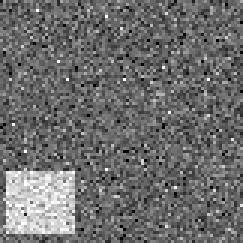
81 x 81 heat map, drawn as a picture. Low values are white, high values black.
An odd patch, lower than its surroundings, sits in the bottom left. No regular stripes run through it. The bottom left is the ninth with the lowest average. On average the colour sits 60% of the way up the scale.
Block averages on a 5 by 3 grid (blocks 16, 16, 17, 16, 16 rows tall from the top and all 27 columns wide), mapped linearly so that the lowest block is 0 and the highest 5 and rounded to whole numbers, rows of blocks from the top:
555
555
555
255
055
